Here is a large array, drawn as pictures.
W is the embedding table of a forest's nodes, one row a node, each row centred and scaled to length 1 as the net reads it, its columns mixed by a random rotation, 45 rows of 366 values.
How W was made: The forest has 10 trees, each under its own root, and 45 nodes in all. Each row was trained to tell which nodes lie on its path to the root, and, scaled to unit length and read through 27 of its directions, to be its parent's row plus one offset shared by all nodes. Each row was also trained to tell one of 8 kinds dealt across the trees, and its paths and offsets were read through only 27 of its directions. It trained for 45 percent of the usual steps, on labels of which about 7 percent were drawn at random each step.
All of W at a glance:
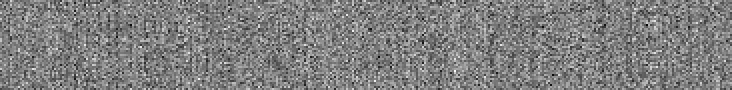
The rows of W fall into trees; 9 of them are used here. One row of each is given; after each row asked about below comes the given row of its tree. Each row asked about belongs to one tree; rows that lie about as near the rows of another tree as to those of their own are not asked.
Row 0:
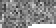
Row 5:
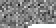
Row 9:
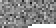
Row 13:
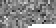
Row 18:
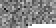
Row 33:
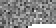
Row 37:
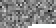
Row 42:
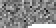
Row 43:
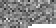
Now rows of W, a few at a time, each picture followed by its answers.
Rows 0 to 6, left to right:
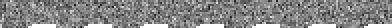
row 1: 5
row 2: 0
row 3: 13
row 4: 37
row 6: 18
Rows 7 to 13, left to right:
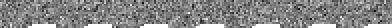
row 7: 42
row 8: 13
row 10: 13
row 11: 33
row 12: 42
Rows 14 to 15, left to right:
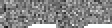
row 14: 9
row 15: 33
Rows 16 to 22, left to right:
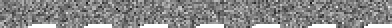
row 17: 9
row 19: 42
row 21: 9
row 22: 18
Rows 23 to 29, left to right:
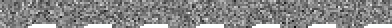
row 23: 5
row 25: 33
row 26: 13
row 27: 42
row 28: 43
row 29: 0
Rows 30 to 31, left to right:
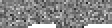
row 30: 0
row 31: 9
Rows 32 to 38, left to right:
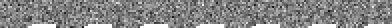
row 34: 9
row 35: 0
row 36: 18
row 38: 42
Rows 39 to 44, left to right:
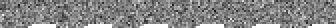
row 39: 5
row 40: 33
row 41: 13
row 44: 37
